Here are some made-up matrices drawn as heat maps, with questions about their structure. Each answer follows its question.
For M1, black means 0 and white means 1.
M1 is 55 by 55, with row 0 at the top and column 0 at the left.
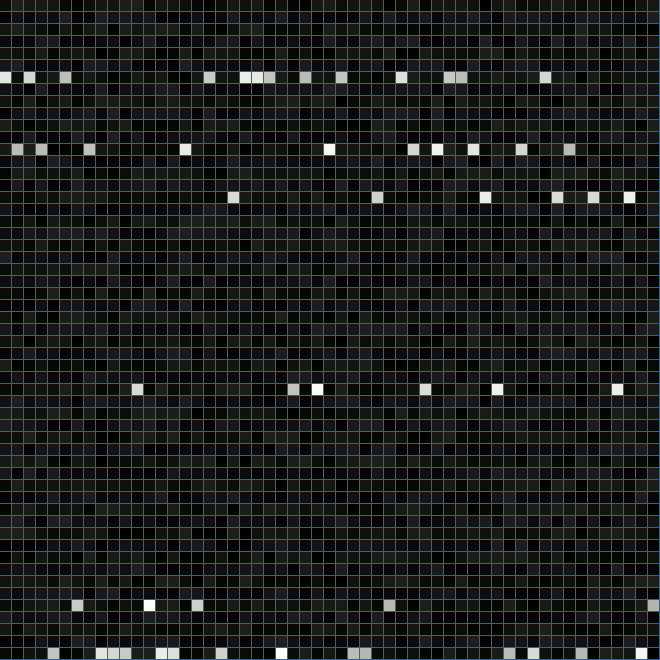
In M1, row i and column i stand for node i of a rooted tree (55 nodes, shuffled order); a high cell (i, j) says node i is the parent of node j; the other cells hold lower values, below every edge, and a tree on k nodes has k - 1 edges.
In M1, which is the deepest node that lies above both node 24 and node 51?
32
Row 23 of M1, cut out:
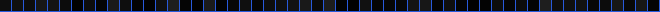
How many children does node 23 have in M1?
0
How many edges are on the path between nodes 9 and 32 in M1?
3
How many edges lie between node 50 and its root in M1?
0
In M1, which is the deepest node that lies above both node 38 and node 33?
6
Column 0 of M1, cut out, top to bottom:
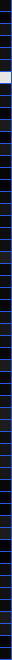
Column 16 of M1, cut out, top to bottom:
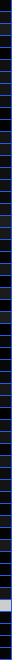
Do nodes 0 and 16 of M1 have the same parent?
no
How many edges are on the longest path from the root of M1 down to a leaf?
2
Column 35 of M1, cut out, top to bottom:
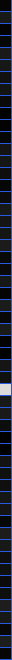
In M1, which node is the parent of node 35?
32
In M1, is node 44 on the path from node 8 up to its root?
no
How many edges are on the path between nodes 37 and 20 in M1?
2
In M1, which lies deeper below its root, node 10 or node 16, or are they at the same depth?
node 10
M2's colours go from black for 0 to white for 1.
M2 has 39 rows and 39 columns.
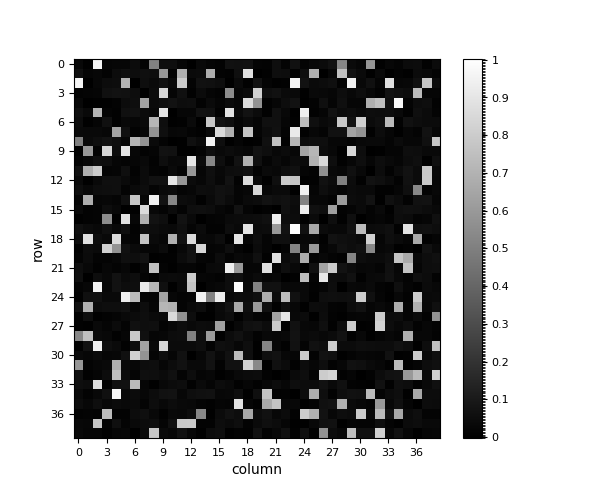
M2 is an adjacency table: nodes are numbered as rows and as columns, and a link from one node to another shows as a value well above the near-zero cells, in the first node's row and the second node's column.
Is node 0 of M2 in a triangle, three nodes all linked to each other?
no
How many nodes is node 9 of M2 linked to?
6
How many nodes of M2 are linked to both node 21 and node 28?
1
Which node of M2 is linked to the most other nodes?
node 24
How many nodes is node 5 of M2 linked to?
4
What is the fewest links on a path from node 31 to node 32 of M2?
2
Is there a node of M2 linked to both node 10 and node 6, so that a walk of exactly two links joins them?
yes
